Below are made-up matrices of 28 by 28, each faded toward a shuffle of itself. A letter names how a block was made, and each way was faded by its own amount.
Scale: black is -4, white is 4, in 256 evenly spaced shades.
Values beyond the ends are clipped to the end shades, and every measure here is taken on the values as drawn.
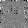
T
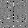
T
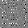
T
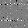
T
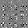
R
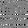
R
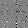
T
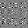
R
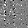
T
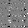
T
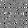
T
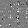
T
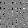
T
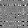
R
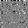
R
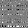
R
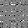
R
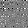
R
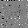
T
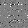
T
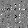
T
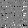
T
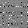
T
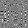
R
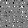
T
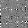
T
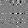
R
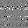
R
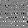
R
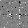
T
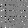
T
